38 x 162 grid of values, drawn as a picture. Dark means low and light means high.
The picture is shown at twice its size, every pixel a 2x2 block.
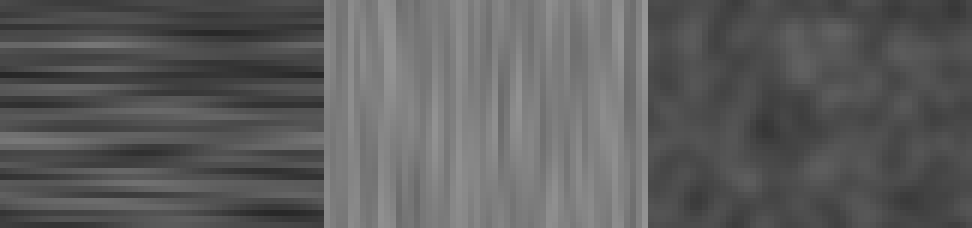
The table splits into one row of 3 panels. Panel 1,1: low, streaked across. Panel 1,2: middling, streaked downward, faint in contrast. Panel 1,3: low, blotchy, faint in contrast.
